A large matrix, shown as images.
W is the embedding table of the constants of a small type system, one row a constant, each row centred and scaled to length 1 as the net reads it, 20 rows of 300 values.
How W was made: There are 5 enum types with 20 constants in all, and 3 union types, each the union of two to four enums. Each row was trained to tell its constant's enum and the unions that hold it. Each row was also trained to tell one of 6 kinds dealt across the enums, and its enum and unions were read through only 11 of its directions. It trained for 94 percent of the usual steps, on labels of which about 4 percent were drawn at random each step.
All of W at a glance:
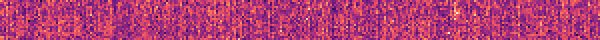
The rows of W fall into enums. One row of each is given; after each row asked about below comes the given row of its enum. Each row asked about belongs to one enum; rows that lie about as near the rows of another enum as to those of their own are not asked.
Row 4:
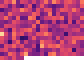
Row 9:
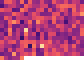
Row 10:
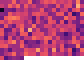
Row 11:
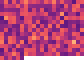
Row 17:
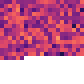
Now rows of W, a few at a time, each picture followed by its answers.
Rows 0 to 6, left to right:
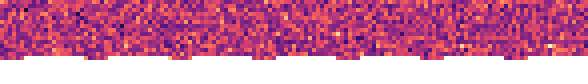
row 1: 10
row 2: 17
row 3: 4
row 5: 4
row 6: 4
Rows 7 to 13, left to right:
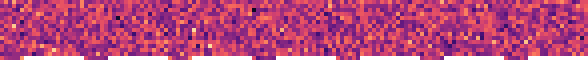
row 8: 17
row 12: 17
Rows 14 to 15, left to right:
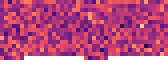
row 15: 11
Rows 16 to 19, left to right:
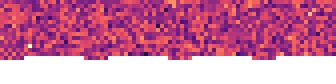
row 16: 17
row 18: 4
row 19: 10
